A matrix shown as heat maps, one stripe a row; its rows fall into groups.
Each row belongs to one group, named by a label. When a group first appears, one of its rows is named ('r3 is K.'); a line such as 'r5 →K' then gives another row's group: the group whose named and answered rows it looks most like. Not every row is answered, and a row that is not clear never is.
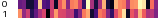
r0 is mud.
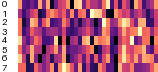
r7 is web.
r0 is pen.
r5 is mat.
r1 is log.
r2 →mat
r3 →mat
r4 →mat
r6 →mat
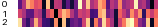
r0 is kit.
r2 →mat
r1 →web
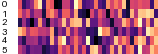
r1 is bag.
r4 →mud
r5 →bag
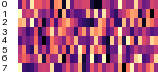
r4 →bag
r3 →log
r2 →web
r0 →kit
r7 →bag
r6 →kit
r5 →log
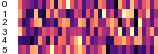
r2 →pen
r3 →bag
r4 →mud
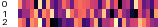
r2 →pen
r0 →pen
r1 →log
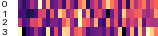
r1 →mud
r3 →bag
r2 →pen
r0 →pen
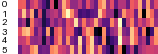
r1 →web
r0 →web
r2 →bag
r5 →log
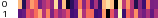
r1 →kit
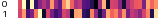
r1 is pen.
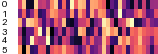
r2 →mat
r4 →mat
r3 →pen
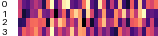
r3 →log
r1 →mud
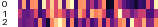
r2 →mud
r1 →log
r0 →log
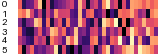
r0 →pen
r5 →mat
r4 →bag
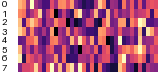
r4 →log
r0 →web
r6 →mat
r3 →web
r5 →mat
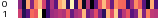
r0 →mud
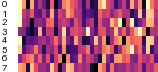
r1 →web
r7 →web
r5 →mat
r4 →bag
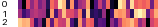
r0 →mud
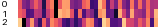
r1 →web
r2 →mat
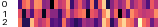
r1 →pen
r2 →mat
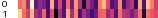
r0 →web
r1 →web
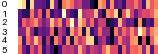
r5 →pen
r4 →kit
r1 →pen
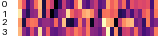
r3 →pen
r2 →mat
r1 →pen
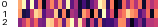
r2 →log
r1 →mat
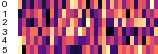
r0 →bag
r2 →mud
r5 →mat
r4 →web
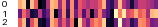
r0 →log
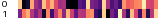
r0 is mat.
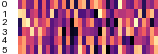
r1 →web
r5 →kit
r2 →kit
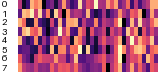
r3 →kit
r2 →bag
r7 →bag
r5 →mud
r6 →bag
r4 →bag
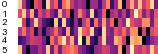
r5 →bag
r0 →bag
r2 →mat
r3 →kit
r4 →mud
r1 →kit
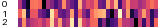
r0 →pen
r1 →log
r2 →log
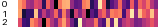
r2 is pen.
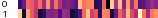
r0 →kit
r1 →mat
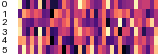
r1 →kit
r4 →kit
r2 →bag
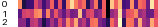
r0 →bag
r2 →bag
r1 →kit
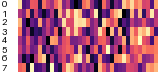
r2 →pen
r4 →mud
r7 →web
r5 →pen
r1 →bag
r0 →mat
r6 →mud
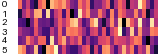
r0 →mud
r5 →mat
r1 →kit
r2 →bag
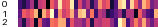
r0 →mud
